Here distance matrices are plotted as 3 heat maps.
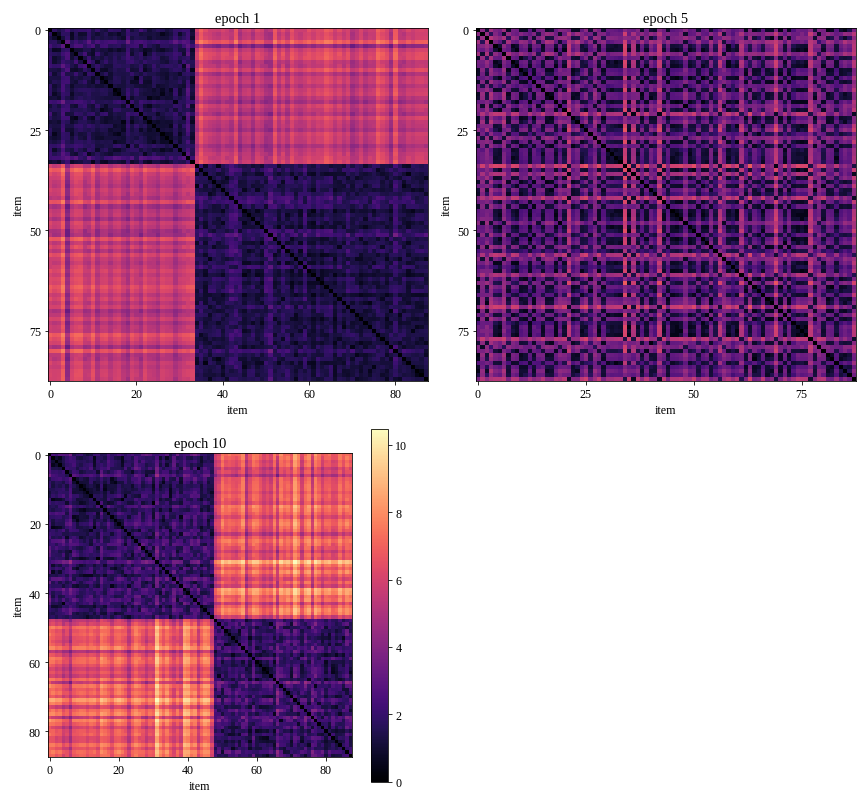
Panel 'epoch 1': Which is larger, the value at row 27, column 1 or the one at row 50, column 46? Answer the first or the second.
the second
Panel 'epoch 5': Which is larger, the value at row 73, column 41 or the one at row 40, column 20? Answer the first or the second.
the second
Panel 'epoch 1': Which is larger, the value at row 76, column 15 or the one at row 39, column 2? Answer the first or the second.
the first
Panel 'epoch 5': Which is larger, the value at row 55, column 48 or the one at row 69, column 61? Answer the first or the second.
the first
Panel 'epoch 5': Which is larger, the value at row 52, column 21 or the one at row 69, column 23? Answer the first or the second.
the first
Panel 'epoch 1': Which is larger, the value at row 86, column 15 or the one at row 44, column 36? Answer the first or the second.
the first
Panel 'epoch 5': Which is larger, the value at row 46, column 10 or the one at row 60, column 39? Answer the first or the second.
the first
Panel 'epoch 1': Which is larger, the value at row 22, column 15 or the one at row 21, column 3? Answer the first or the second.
the second
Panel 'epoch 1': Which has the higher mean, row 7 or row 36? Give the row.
7
